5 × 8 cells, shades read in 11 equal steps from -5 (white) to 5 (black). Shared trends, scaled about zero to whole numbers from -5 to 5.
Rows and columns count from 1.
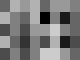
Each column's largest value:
2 1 3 0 5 0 4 2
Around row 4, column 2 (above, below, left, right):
0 0 -2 3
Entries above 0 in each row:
2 4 3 5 3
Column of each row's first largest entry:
1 5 1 7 1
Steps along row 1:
down up down up down same up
